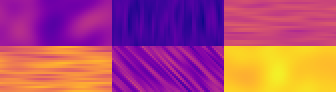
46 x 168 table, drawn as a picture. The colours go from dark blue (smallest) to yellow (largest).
It is made of 2 by 3 panels. Panel 1,1: low, smooth. Panel 1,2: very low, streaked downward, faint in contrast. Panel 1,3: middling, streaked across, faint in contrast. Panel 2,1: high, streaked across. Panel 2,2: low, slanting down to the right. Panel 2,3: very high, smooth, faint in contrast.
